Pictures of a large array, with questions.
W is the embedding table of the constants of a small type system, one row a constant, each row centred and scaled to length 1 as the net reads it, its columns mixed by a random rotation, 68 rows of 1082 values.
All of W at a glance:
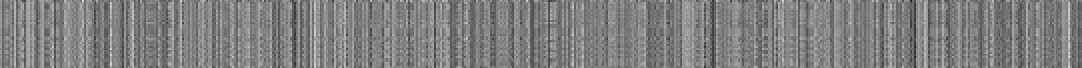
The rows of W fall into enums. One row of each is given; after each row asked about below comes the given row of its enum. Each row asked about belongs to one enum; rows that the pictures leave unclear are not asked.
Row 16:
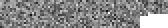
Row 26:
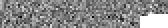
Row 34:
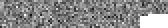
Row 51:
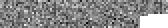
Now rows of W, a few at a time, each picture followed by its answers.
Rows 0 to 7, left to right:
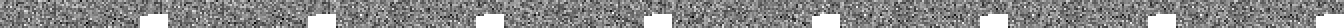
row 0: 51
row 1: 51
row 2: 34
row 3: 16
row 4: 26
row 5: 34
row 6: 34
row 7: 34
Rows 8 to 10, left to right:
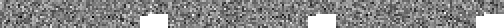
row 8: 26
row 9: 34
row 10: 16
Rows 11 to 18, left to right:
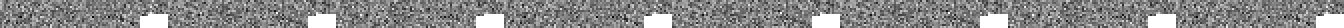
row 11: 26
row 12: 16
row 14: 26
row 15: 16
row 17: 34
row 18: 26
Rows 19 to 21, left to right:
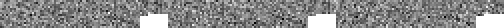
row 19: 16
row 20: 51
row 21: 26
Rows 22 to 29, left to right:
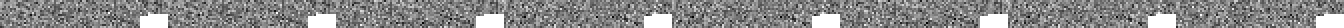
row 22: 16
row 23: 16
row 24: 51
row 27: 51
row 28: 26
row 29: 34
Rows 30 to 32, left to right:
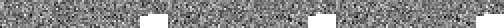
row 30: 34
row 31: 26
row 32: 26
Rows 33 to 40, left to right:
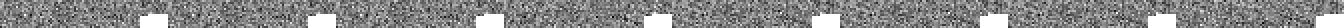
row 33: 34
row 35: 34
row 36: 26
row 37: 16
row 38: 16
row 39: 16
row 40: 51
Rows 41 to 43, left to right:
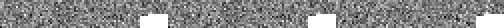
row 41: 34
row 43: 26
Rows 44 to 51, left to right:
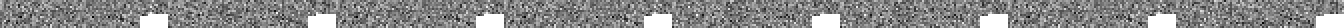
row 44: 26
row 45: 16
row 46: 26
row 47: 26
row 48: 34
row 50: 26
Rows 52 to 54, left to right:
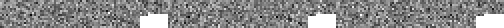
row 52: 16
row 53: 26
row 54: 34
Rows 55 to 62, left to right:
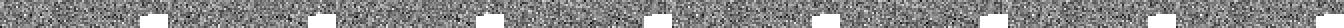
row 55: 34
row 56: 26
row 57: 26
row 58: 51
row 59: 34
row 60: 51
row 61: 34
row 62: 34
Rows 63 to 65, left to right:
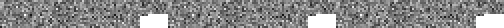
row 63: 34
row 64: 34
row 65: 34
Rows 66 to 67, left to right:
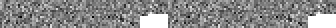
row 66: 26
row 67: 26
